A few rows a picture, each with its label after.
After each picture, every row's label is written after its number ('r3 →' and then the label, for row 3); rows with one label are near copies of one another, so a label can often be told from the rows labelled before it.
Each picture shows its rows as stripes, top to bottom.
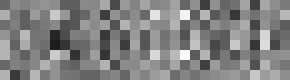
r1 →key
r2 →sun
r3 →key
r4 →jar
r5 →jar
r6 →sun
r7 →key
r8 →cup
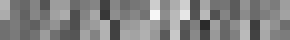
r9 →sun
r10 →sun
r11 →key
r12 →key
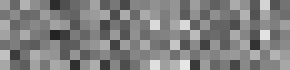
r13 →jar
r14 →key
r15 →sun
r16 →jar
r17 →key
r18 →cup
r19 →sun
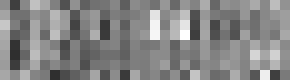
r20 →cup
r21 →sun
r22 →sun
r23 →sun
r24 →cup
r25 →cup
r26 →cup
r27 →jar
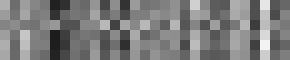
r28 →jar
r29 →jar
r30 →key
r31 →jar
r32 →jar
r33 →jar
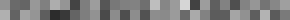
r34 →sun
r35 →jar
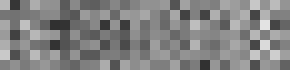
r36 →cup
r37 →key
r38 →jar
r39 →cup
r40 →jar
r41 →cup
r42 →key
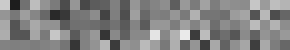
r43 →cup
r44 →jar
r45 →cup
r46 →sun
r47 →key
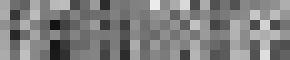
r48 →sun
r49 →cup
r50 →jar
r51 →cup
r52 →jar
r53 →jar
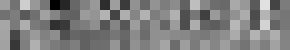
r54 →jar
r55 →key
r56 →jar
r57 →cup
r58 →cup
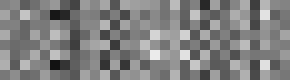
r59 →key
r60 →jar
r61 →key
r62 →sun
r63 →key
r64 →sun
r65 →jar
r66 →key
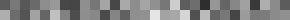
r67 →key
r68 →sun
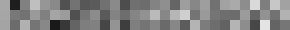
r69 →cup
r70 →sun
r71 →jar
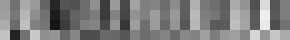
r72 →jar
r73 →jar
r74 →jar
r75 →cup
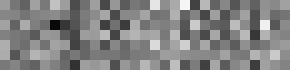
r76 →sun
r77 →key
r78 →jar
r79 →key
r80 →sun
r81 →cup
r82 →key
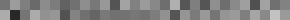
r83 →key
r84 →cup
